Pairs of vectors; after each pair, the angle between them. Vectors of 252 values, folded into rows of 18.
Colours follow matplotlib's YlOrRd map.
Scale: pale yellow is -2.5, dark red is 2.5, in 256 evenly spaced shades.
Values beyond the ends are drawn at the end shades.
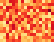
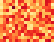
orthogonal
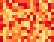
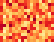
nearly parallel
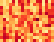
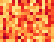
nearly parallel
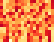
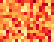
partly aligned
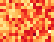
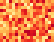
nearly parallel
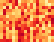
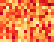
nearly opposite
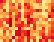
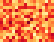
partly aligned
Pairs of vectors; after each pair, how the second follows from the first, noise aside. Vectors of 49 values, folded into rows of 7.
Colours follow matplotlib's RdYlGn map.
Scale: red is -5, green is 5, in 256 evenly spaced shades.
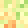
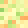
shuffled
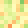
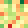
scaled up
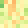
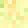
shrunk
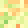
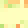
partly zeroed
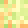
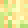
negated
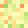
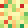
scaled up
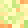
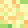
negated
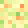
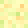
shrunk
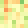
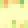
partly zeroed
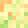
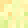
shrunk
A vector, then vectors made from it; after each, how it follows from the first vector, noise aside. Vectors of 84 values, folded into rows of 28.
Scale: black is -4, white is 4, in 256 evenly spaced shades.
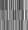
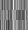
wrapped around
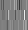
partly zeroed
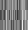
wrapped around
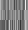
wrapped around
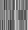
wrapped around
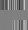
partly zeroed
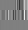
partly zeroed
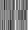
wrapped around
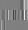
partly zeroed
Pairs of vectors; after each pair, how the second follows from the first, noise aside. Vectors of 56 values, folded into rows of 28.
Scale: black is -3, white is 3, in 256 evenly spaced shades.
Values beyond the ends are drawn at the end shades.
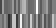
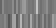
shrunk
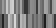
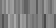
shrunk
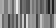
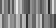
sign-scrambled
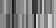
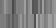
shrunk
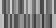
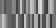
shuffled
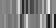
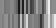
sign-scrambled
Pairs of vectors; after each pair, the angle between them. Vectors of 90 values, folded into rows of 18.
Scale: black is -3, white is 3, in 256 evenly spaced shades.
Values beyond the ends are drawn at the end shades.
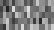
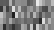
partly aligned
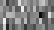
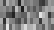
nearly opposite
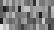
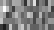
partly opposed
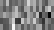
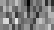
partly opposed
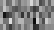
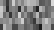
partly aligned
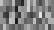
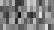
nearly parallel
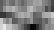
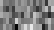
partly opposed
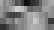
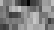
nearly parallel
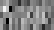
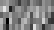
nearly parallel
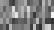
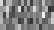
orthogonal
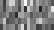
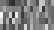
partly opposed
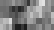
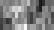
nearly opposite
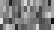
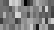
partly opposed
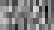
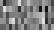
partly aligned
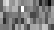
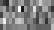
partly opposed
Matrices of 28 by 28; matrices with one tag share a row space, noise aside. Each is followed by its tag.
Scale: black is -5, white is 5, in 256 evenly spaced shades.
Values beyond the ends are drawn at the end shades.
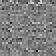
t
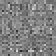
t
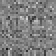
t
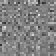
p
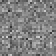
t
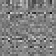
t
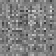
t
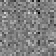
p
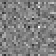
p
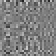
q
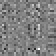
p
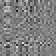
q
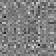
p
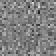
p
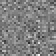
p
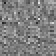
p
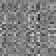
p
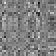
p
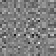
p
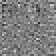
p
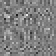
q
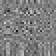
q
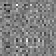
q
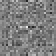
t
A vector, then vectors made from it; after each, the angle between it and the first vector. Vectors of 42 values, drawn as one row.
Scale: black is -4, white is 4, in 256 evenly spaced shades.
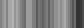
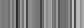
partly opposed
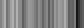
nearly parallel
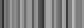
orthogonal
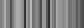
partly aligned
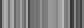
partly aligned
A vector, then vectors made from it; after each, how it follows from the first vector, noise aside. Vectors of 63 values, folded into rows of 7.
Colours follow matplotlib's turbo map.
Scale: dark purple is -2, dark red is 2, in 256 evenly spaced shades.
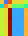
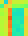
shrunk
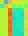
shrunk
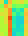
shrunk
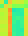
shrunk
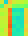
shrunk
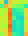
shrunk
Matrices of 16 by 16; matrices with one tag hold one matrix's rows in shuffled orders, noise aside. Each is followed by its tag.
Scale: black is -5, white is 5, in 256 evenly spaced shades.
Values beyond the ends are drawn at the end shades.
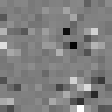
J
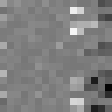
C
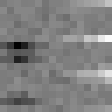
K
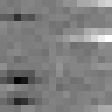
K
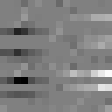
K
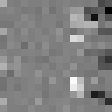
C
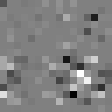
J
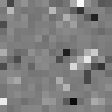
J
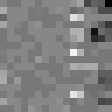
C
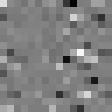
J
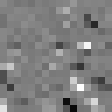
J
